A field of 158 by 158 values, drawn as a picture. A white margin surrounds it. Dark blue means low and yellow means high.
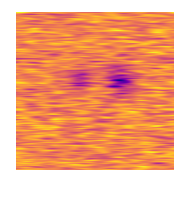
Average level on the scale: 70%. Dips: two. Ninth with the lowest average: centre. Slope: none.
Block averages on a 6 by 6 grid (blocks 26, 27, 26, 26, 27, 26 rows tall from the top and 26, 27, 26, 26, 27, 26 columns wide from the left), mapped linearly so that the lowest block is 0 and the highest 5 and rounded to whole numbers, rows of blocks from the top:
444545 / 444444 / 441015 / 444344 / 554454 / 544455
